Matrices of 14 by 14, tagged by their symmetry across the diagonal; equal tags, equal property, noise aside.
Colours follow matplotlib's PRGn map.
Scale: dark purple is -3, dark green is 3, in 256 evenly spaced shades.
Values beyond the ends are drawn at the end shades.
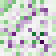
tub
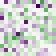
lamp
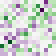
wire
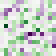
lamp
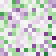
tub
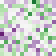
wire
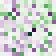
wire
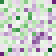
tub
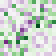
tub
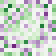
tub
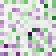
wire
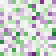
wire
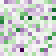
lamp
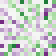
wire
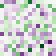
lamp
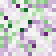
tub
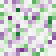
wire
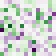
lamp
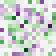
wire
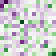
tub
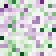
lamp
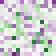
lamp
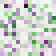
lamp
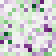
tub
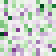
lamp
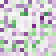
tub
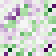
tub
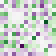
wire
